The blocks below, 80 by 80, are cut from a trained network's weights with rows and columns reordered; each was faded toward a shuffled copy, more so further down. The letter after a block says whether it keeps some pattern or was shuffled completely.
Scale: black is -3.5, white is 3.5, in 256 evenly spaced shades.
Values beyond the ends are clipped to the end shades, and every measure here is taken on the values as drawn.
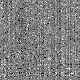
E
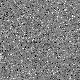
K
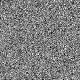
E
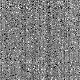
E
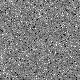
K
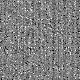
E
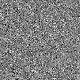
E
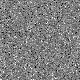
K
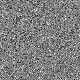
K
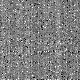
E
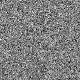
K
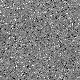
K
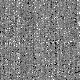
E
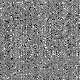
E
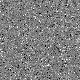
K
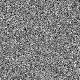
E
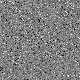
K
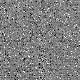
E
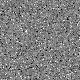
K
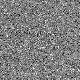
E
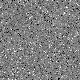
K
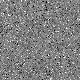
K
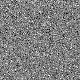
E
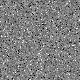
K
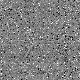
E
